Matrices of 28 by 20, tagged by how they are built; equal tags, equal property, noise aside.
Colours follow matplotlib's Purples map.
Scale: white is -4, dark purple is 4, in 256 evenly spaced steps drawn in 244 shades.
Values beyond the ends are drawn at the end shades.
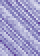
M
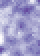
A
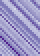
M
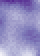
A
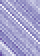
M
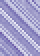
M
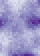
A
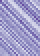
M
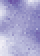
A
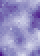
A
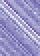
M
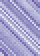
M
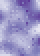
A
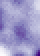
A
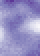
A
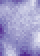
A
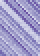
M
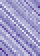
M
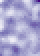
A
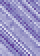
M
